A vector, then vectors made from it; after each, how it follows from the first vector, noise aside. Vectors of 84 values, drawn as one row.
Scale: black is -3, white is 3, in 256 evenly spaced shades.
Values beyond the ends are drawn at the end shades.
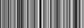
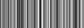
copied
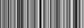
copied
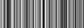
reversed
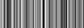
reversed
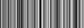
copied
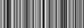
reversed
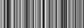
reversed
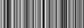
reversed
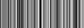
copied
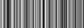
reversed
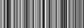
reversed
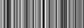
reversed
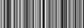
reversed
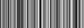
copied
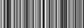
reversed
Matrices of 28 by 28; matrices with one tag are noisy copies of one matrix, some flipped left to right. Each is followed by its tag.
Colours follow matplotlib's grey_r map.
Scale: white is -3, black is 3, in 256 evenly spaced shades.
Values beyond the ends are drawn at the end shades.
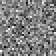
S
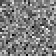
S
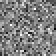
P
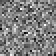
P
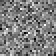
P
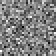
S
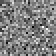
S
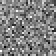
S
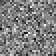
P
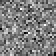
P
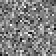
P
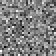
S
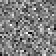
P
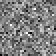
P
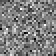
P
